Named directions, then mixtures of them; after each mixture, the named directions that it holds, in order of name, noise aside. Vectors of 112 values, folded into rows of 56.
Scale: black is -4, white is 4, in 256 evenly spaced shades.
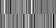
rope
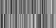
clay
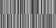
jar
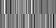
rope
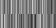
clay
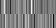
rope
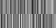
clay, jar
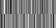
clay, rope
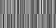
clay, jar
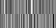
jar, rope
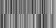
clay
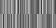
clay, jar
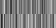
clay, rope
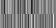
jar, rope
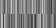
clay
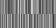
jar, rope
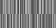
jar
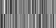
clay, rope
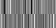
rope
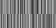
jar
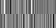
rope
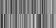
clay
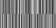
jar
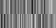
clay, jar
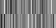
clay, rope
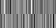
rope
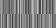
jar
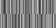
jar, rope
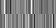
rope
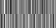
clay, rope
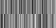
clay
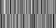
jar, rope
